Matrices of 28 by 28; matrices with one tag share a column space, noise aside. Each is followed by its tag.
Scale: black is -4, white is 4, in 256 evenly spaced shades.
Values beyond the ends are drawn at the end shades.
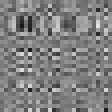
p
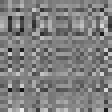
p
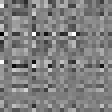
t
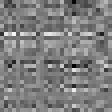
t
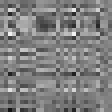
p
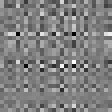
t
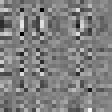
p
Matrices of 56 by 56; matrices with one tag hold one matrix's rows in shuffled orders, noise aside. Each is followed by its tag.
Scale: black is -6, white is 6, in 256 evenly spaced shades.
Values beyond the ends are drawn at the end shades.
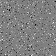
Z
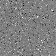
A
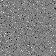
Z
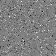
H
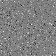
Z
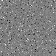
Z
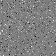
Z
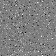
A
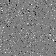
Z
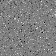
H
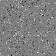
A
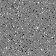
A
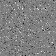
A
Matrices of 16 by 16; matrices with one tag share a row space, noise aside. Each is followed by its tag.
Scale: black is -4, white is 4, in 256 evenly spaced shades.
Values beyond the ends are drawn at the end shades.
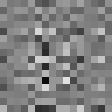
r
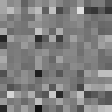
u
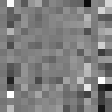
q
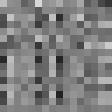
u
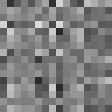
u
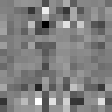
r
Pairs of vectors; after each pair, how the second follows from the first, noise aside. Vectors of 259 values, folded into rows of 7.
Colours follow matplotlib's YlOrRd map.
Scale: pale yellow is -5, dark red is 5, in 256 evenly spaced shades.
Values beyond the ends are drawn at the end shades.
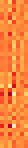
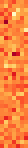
shuffled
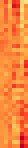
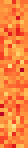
shuffled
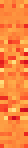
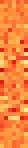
negated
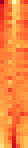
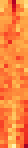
reversed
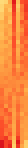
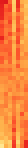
negated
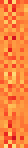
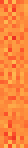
shrunk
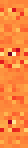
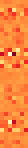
negated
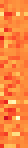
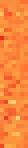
shrunk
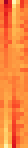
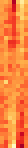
reversed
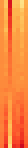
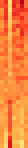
negated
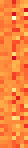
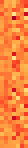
negated
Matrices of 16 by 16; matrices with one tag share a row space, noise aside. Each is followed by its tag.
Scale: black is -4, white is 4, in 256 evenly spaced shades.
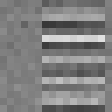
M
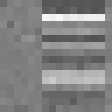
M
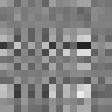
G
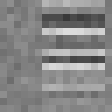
M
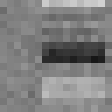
M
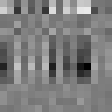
G
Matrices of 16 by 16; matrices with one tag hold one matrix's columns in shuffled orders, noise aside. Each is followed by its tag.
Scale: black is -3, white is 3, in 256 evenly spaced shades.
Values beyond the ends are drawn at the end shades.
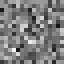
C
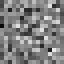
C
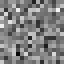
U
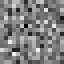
C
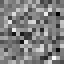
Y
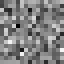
C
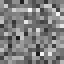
U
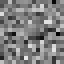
Y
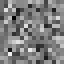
C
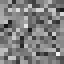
U
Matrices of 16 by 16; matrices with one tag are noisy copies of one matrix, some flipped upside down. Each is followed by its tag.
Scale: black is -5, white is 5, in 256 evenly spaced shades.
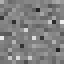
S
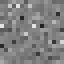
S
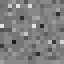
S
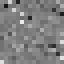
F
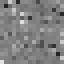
F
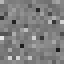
S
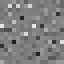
S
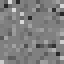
F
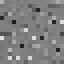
S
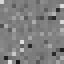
F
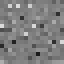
S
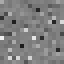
S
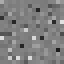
S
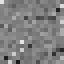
F
